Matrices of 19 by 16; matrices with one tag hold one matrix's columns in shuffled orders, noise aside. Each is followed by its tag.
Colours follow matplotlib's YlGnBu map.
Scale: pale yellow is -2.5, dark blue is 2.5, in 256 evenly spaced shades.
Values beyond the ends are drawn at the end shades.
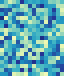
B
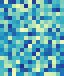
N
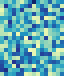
B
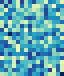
N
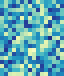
B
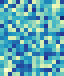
N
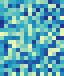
B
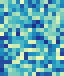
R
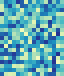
R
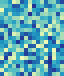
R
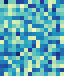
N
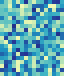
N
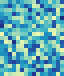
B
